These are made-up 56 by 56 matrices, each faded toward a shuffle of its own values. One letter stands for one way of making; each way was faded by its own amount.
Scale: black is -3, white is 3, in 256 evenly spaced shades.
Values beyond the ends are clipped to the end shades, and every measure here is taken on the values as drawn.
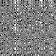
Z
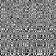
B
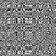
B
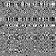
B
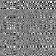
B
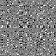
Z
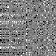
Z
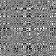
B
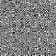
Z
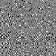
Z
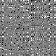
Z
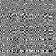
B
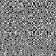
Z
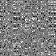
Z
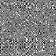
Z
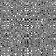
Z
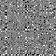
Z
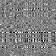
B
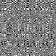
Z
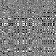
B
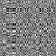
B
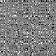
Z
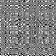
B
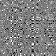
Z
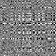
B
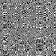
Z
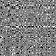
Z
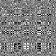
B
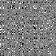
Z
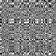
B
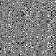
Z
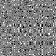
Z
